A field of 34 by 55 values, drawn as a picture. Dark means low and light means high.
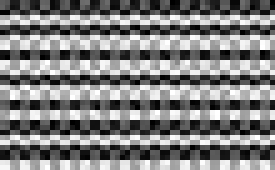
Slope: none. Stripes: horizontal, repeating 7 times. Average level on the scale: 50%.
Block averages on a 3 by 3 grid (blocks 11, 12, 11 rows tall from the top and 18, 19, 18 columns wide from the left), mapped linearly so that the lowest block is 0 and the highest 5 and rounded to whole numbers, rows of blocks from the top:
000 | 555 | 000
